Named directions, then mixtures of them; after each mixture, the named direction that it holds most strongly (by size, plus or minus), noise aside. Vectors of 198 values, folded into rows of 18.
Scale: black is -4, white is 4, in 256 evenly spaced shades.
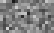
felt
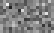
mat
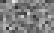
felt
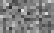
mat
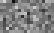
felt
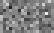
mat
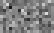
mat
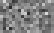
felt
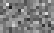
mat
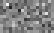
mat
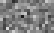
felt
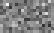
mat
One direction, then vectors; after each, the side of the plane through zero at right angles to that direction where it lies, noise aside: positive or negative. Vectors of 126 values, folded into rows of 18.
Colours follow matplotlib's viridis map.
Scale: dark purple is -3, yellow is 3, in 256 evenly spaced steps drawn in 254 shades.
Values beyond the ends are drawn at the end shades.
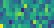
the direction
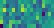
negative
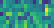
positive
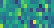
positive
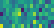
positive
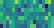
negative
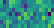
negative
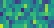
positive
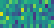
negative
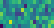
negative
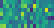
positive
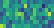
positive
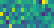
negative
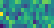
negative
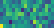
positive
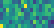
positive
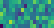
negative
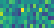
negative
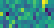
negative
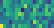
positive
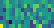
positive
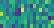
negative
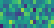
negative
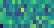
negative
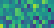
positive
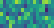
negative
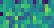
positive
